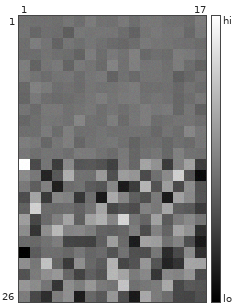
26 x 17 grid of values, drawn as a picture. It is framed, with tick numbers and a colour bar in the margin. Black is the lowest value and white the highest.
Slope: none. Histogram: heavy tails on both sides. Mirror symmetry: none. Seam: horizontal, 50% of the way down, the top part calmer.
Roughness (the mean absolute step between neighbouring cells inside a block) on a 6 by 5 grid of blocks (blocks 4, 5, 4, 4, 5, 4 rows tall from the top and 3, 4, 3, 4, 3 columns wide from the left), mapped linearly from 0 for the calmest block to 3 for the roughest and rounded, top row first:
00000 | 00000 | 00000 | 32333 | 21222 | 22221
